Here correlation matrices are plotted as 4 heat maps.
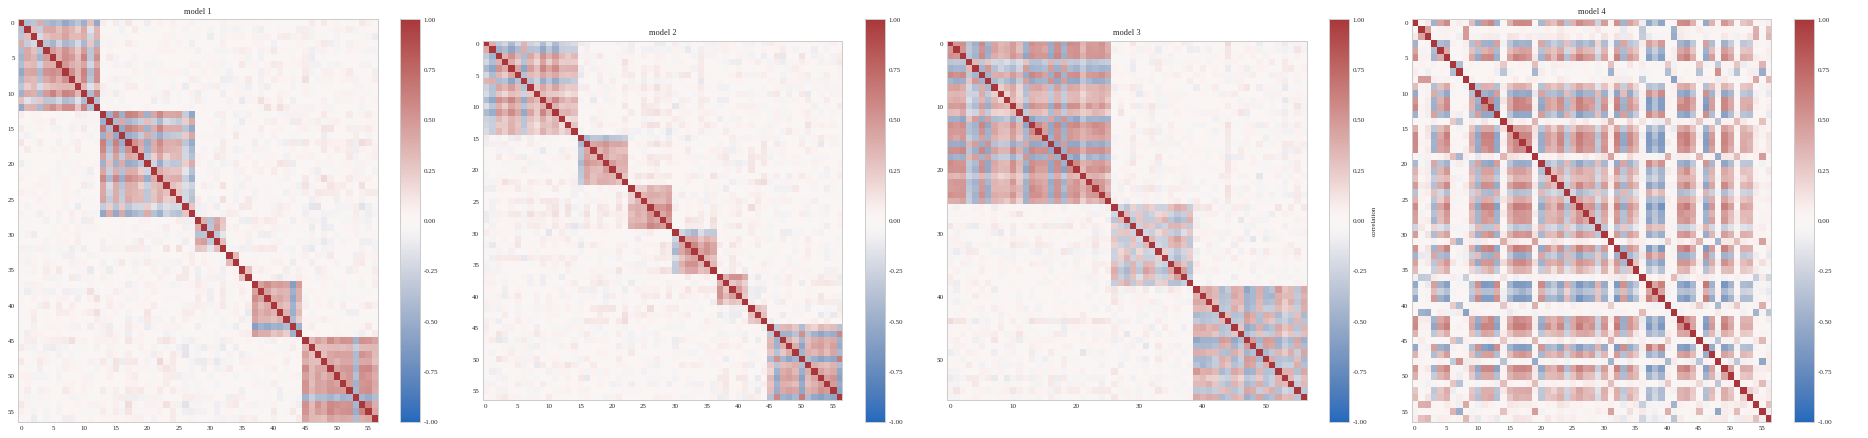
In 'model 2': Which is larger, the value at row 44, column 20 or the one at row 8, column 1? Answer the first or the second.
the first
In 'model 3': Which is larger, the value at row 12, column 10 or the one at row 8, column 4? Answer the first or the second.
the second
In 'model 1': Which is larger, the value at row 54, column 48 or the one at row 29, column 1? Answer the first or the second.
the first
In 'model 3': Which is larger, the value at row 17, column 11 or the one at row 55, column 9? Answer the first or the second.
the first
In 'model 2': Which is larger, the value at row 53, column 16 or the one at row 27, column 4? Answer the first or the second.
the second
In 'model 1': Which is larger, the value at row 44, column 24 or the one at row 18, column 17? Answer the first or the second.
the second
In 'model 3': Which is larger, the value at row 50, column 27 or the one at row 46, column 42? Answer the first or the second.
the second
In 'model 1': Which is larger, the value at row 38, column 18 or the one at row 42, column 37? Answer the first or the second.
the second
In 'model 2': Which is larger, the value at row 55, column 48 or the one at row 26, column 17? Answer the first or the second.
the first
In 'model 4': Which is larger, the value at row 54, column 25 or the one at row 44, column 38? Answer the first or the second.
the first
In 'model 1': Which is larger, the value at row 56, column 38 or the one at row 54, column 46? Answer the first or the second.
the second
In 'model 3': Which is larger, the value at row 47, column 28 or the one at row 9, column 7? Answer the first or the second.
the second
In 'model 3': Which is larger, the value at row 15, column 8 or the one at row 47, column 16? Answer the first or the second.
the first
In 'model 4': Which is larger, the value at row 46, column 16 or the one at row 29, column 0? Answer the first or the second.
the second
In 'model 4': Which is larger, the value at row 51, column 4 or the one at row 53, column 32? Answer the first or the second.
the second
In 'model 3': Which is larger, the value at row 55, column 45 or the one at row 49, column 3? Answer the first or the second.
the second
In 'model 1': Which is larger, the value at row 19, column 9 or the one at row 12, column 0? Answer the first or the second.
the first
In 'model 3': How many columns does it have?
57
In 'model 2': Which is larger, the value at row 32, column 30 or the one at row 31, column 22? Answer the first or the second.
the second
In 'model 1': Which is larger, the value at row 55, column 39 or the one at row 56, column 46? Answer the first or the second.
the second
